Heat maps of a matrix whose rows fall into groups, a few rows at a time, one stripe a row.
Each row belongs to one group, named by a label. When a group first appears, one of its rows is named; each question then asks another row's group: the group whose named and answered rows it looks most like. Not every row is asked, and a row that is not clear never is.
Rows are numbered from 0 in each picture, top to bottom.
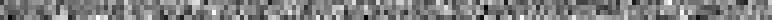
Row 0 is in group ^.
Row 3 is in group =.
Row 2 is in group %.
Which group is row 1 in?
%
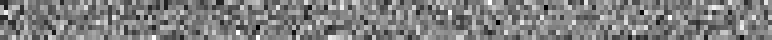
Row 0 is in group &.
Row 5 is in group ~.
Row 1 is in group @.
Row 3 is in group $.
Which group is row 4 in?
=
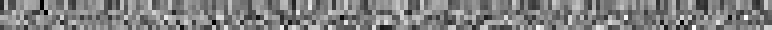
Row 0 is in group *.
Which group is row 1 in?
*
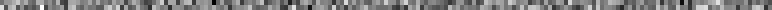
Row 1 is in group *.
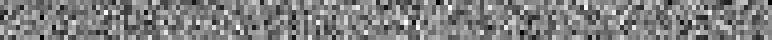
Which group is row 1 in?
&
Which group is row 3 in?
*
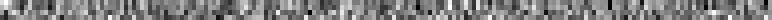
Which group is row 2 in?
@
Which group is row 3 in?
&
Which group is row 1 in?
&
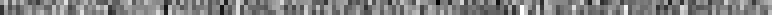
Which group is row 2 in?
=
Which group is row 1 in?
=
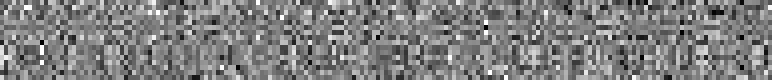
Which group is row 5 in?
%
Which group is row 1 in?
~
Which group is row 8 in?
*
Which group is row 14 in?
&
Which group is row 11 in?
&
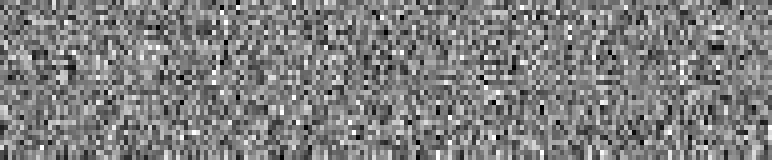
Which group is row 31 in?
$
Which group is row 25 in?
$
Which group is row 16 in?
%
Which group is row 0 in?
^
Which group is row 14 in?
%
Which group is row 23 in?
&
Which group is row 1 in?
=
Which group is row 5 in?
@
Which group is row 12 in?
=
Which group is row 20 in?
$
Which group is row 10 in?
~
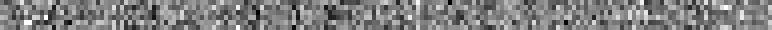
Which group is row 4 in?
~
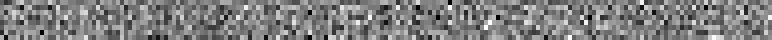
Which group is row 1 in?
&
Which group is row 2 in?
@
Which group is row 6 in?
*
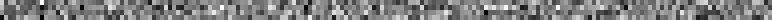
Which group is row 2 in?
%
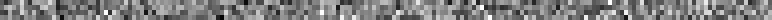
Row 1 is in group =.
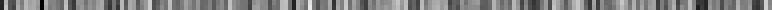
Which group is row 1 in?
*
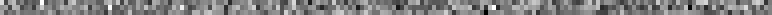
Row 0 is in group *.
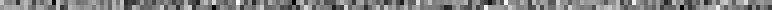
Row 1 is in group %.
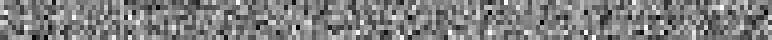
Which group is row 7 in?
~
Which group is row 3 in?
~
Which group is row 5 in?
~
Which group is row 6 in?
&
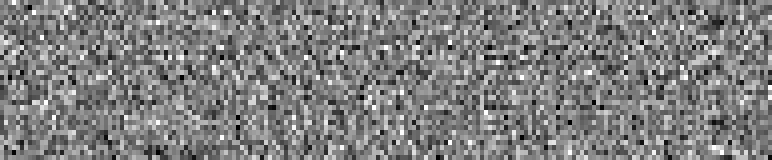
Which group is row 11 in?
=
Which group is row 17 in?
$
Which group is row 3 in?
~
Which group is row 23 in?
^
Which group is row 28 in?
&
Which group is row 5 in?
%
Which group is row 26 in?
~
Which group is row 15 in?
=
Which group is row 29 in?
@
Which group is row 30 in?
@
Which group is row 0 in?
@
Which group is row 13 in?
%
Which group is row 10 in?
@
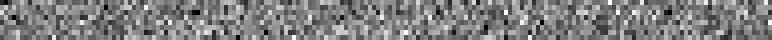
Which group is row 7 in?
^
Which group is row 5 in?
%
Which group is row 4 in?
=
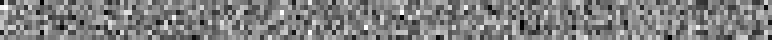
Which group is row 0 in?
*
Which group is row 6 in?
*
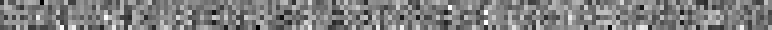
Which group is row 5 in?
~
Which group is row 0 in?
*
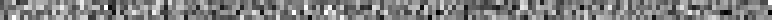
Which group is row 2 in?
^
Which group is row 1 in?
=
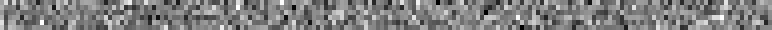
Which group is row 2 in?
%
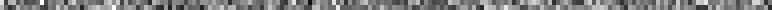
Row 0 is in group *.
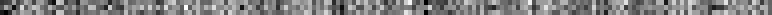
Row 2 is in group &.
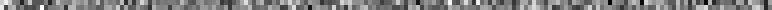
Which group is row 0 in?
&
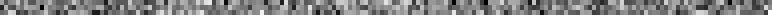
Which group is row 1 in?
*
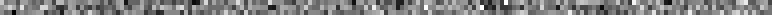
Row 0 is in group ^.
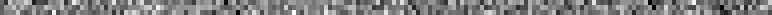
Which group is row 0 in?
~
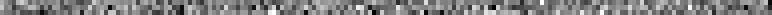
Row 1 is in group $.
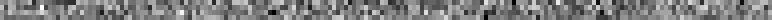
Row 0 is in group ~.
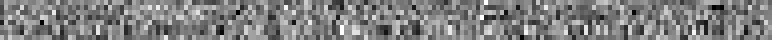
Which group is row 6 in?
&
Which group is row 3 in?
=
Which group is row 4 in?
*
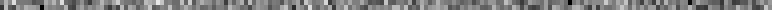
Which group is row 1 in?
*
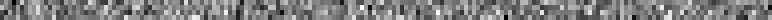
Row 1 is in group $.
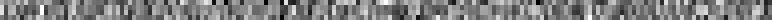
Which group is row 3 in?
$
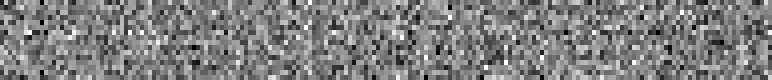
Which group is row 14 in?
*
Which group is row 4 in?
*
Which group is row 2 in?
%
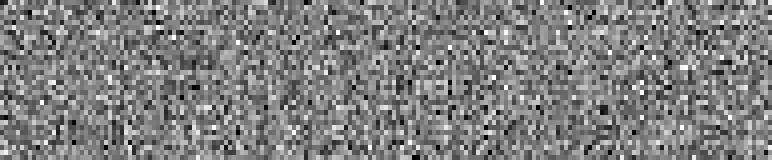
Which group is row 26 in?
^
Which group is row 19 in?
=
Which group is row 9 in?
&
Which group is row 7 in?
~
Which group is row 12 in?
^
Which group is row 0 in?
$
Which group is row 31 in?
%
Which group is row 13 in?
=
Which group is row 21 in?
%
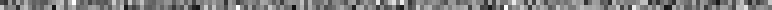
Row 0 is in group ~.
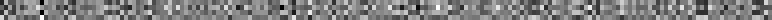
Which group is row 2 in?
*
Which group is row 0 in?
*
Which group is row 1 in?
$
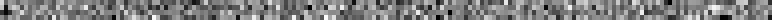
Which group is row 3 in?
^
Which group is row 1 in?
@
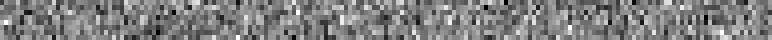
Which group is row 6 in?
@
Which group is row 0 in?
^
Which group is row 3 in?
&
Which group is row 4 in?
&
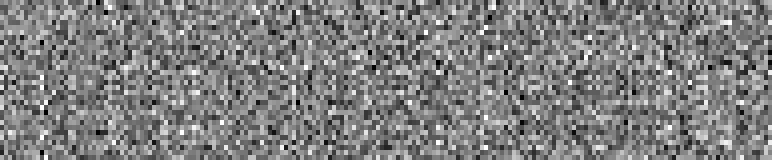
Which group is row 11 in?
&
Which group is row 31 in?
~
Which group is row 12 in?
^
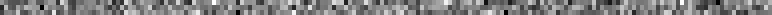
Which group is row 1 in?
*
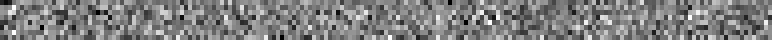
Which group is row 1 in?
@
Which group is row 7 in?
$
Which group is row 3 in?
$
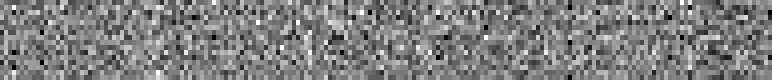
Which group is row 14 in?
@
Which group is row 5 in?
%
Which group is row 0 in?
%
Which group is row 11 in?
^
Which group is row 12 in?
*
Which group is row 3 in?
^
